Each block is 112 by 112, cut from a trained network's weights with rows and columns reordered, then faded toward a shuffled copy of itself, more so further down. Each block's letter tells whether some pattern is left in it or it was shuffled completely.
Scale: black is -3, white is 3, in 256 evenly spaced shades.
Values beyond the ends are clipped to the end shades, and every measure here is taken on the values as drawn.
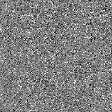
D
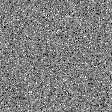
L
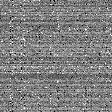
D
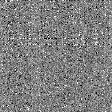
D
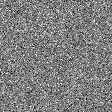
L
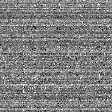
D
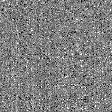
D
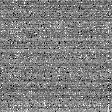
D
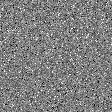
L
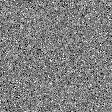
L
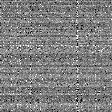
D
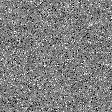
L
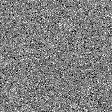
L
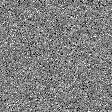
L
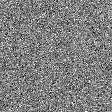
L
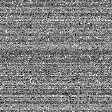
D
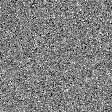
L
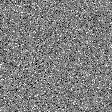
L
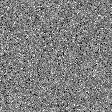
L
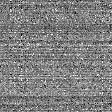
D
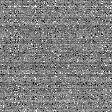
D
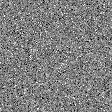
L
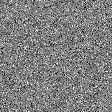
L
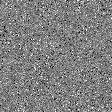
L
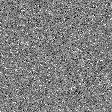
L
